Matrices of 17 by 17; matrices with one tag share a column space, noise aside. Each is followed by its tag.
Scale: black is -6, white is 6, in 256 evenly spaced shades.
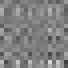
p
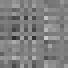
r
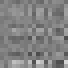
p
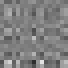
p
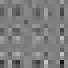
p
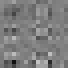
p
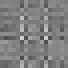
r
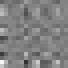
p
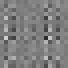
r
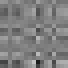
p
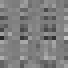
r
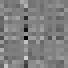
r
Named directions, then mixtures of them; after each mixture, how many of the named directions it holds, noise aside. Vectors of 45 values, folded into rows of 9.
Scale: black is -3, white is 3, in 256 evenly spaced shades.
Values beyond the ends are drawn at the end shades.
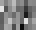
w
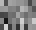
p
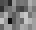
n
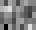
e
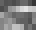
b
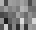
one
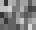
two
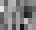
two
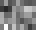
two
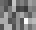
two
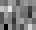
one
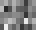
two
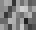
three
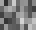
three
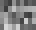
three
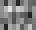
two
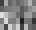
one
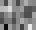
one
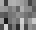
one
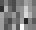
one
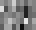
one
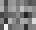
three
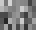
two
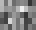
three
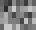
three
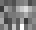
three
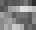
one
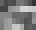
one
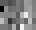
two
